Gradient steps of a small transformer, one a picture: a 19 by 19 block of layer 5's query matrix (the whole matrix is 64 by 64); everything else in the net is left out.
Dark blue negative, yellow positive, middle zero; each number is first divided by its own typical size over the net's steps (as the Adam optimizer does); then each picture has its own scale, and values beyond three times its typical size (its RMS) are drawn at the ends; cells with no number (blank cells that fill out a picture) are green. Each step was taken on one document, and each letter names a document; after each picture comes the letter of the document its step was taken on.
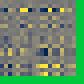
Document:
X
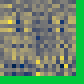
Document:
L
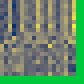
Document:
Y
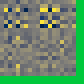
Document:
X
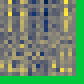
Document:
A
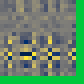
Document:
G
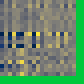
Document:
A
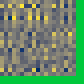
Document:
A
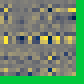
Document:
G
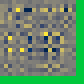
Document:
X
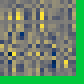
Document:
A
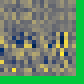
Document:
Y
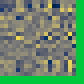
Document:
G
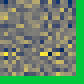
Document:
G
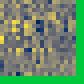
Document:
L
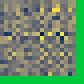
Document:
G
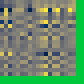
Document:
X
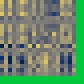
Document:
A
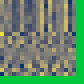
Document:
Y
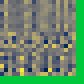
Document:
Y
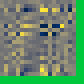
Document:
X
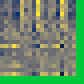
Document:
Y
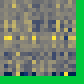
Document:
L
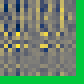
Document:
Y
